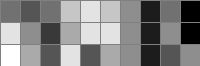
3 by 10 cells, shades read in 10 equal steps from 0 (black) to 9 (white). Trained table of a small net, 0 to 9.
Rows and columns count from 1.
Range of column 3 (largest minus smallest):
2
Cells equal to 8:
5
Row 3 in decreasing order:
9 8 6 6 5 5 3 3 3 1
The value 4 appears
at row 1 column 1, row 1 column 3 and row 1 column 9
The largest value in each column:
9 6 4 8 8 8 5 1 5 5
